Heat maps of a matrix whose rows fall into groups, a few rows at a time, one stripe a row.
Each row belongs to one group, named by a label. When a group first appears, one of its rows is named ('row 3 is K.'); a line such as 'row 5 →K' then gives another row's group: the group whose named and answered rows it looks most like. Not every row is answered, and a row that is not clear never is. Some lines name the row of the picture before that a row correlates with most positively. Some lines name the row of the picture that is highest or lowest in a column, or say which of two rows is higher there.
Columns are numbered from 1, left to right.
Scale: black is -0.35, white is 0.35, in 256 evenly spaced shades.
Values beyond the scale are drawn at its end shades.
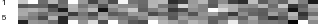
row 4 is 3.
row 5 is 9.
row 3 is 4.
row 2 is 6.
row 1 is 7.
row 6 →6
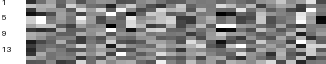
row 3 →6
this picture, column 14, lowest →2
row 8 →9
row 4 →9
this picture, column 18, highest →12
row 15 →3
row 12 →6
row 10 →3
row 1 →9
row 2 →4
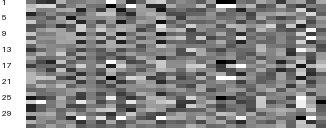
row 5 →9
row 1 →9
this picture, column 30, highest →17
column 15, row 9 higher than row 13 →No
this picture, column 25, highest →7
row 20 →4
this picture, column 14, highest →30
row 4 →9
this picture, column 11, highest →2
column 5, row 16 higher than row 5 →Yes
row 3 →3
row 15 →3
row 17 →6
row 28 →9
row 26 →7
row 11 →3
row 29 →4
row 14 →7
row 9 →3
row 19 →3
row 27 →9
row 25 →9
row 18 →9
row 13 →9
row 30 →6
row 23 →6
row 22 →7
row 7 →6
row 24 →3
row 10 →6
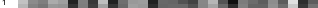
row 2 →3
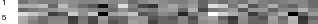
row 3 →6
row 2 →4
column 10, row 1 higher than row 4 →No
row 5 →3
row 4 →4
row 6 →3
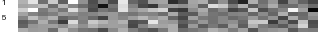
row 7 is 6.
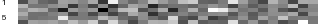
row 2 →3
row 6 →6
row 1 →6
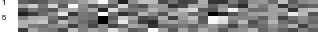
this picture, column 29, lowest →7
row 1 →9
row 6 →4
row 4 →9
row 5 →4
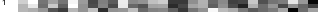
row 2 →7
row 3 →4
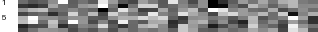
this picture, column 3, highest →3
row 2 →9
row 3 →4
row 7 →9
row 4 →6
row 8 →9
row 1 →9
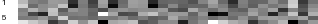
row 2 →3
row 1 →3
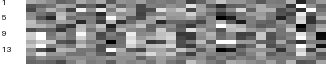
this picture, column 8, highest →3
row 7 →4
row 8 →6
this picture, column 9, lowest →11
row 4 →9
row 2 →9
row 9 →7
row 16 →6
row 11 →4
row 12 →7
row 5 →9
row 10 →7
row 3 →6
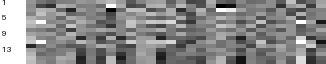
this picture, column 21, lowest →2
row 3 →4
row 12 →9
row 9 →4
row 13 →3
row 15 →3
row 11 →7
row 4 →7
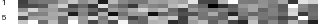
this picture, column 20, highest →4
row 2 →9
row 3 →7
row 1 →6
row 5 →6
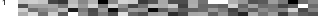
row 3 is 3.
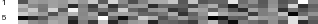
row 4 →4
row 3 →7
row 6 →3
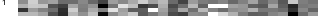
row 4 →4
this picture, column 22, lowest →1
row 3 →6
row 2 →4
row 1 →7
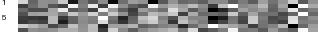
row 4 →6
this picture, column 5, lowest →6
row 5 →9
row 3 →9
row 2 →6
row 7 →4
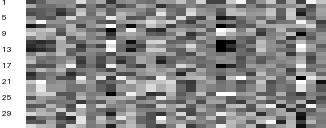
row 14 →7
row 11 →9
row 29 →4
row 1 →6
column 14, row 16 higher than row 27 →No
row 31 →6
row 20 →6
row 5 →9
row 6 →7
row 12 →9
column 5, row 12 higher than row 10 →Yes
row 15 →3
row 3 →6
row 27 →6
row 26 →3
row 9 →4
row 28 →7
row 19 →9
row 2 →3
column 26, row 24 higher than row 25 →Yes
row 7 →9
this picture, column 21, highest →24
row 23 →7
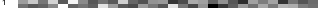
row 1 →7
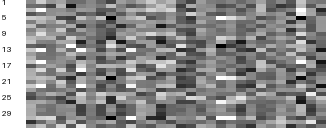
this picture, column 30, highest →25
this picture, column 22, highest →25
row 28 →3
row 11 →3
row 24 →6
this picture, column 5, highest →12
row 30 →4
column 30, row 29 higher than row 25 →No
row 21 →7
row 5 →4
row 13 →7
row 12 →9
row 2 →9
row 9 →7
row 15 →3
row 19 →3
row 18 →7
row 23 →3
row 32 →7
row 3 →7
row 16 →7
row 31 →9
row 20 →4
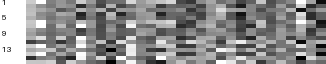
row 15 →6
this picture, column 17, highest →11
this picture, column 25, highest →11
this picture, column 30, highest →11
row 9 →3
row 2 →3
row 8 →3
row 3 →4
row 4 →3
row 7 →7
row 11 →6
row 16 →4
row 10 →7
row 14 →7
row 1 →7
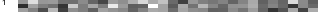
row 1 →7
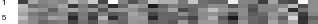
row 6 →3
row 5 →3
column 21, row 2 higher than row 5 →Yes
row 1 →6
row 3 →4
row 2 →3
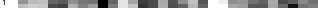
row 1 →4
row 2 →4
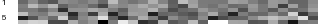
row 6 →4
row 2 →7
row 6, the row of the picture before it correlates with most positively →2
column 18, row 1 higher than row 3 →Yes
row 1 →6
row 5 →9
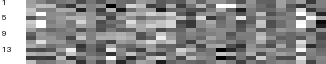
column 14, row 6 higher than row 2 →Yes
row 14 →4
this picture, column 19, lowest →5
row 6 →7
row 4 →7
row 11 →7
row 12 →3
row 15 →9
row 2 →4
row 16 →3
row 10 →6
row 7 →7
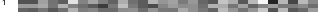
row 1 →6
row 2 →4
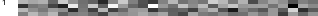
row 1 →4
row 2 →6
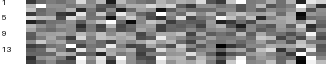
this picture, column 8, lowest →14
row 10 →6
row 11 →7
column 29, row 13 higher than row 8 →Yes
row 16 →6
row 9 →6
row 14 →9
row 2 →7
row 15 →6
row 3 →3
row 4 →6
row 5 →4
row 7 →3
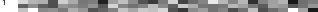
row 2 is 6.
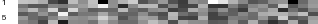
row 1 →4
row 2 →9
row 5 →9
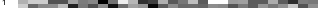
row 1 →4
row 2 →3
